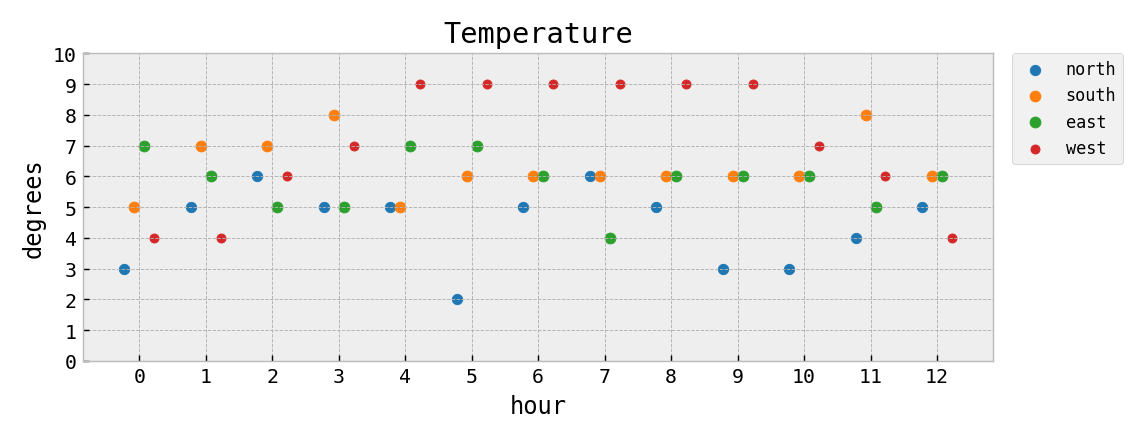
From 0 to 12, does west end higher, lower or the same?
the same
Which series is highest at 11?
south
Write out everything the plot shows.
Title: Temperature
x-axis: hour, ticks 0 1 2 3 4 5 6 7 8 9 10 11 12
y-axis: degrees, ticks 0 1 2 3 4 5 6 7 8 9 10
Legend: north, south, east, west
Values:
north: 3 5 6 5 5 2 5 6 5 3 3 4 5
south: 5 7 7 8 5 6 6 6 6 6 6 8 6
east: 7 6 5 5 7 7 6 4 6 6 6 5 6
west: 4 4 6 7 9 9 9 9 9 9 7 6 4
